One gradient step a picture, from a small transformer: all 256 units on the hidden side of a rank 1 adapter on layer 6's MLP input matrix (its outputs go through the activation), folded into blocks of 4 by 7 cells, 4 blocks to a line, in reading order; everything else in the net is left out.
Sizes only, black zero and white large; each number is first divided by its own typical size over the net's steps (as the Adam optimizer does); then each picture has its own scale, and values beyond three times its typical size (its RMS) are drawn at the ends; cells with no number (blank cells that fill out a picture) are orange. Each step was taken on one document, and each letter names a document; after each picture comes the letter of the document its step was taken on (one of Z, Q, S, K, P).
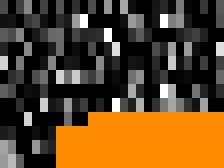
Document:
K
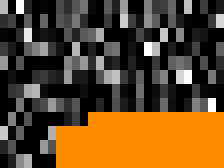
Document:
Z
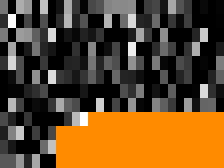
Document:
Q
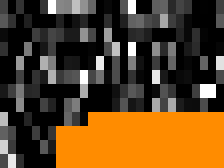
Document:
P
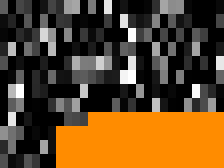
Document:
Q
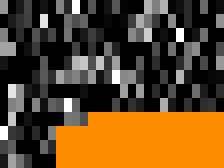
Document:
Z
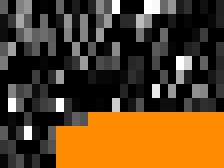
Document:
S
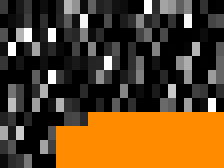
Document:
S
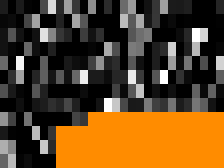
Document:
P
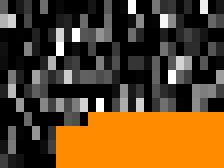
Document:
K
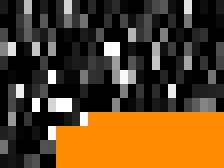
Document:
S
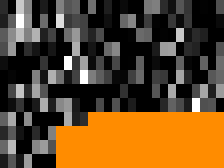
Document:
Z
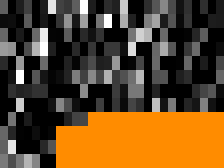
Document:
Q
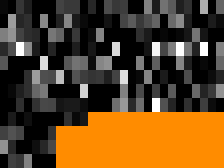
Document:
Z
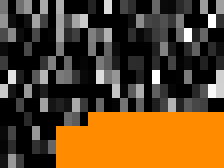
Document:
K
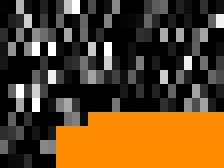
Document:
S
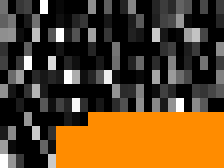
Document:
K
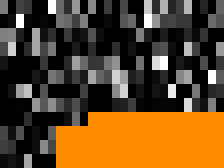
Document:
Z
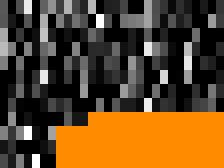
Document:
Q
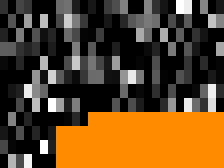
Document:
Z
